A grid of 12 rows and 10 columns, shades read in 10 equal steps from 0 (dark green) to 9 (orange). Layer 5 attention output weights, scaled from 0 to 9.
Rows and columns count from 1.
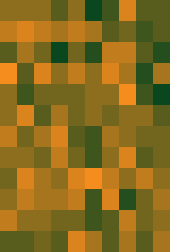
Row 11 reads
7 5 5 4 4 2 3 7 4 5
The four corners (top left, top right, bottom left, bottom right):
5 3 3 6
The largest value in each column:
9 8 8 8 8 9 8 9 7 6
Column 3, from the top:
5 7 4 8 4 3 6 4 6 6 5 4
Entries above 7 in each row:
1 1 0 3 1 1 1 1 3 1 0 1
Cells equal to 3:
18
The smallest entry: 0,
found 3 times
